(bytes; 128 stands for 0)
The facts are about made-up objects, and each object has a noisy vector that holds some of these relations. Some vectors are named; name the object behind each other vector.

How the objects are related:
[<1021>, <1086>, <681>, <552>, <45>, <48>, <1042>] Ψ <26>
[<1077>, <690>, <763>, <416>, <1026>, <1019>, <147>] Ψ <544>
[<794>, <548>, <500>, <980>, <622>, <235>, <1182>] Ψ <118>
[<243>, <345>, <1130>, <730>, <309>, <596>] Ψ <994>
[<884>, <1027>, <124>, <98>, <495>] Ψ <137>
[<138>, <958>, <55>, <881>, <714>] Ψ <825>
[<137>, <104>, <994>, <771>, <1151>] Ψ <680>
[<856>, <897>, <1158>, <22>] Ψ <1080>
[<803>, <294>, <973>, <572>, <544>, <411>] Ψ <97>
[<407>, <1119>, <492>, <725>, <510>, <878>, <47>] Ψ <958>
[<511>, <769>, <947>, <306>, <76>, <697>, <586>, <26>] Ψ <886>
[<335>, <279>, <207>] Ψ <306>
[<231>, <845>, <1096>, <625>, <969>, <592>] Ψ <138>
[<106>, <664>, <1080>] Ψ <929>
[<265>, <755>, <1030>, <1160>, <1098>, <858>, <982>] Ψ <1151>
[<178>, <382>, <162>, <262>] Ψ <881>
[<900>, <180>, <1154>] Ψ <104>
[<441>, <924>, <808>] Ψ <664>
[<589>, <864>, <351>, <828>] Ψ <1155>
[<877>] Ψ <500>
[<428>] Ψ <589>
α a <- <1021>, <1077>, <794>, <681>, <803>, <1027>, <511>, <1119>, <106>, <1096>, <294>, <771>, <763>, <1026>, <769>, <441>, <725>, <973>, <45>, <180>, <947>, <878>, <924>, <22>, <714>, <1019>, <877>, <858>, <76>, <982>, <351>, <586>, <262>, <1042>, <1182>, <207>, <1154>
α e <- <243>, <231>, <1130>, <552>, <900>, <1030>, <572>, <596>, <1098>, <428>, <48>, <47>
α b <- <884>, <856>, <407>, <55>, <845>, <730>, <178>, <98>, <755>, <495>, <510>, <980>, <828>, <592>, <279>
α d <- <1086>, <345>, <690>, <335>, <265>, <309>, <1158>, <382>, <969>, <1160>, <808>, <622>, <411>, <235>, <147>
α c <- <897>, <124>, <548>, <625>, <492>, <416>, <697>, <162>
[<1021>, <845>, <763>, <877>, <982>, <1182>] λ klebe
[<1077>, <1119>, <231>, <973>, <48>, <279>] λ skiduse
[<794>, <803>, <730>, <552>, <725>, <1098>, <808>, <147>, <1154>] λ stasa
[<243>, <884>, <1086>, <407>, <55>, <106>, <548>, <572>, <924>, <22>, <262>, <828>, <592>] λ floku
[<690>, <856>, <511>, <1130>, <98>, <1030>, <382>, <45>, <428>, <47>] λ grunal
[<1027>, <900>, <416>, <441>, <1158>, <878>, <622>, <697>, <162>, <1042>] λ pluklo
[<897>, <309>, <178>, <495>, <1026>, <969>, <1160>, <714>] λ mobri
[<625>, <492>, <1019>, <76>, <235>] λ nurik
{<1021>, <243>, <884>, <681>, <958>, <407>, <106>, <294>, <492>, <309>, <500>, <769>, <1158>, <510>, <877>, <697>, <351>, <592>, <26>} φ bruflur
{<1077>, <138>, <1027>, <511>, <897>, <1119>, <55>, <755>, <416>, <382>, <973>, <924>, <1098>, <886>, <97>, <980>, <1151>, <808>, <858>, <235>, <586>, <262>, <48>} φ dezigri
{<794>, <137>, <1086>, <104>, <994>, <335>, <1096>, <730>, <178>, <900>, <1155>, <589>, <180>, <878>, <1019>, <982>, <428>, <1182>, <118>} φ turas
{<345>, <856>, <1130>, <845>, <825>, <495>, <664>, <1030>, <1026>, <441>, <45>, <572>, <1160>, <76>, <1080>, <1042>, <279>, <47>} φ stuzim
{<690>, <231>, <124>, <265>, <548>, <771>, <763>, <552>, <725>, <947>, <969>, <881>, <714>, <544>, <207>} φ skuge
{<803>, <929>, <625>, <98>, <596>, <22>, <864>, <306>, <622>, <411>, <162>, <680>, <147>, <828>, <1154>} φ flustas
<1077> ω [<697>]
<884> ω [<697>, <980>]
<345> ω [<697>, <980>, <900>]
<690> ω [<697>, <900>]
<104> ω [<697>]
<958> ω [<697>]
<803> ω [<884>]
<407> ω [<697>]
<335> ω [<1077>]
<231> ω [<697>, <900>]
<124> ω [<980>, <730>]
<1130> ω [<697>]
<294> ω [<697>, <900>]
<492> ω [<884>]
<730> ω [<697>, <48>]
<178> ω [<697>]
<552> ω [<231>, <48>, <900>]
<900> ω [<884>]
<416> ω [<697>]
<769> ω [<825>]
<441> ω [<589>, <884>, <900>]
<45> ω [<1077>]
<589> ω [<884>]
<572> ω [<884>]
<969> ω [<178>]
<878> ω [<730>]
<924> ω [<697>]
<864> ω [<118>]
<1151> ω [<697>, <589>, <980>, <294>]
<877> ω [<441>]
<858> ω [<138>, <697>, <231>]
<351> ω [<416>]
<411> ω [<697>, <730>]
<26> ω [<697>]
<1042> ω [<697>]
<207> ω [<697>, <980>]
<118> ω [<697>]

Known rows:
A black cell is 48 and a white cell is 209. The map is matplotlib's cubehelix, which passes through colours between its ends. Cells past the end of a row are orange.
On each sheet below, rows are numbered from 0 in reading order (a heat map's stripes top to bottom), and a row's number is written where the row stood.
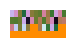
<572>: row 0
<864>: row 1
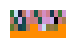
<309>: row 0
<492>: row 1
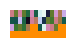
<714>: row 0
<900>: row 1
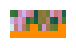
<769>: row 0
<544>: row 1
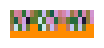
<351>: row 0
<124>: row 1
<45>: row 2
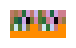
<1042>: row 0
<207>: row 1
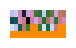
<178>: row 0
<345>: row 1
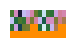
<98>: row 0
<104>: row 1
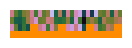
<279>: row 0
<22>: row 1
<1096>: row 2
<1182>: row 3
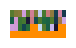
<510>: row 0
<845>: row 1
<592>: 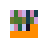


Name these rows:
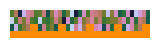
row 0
<1154>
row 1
<1098>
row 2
<1130>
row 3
<828>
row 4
<596>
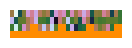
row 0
<730>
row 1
<552>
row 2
<755>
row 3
<511>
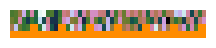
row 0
<681>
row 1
<697>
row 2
<416>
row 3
<877>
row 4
<808>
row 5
<878>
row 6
<1077>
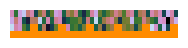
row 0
<825>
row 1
<1160>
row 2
<1119>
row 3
<982>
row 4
<897>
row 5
<969>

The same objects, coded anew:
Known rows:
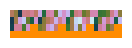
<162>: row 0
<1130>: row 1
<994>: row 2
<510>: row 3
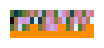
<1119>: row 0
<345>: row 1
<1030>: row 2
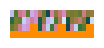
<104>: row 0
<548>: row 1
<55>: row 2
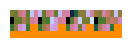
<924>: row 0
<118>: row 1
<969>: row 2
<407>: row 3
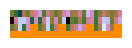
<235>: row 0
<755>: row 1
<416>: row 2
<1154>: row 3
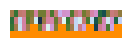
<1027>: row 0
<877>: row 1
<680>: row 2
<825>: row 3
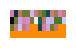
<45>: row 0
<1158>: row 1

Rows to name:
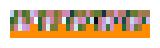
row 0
<900>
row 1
<243>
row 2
<428>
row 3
<625>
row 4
<586>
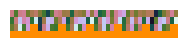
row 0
<98>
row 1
<725>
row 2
<279>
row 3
<265>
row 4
<980>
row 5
<714>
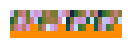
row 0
<124>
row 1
<884>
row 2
<47>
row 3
<947>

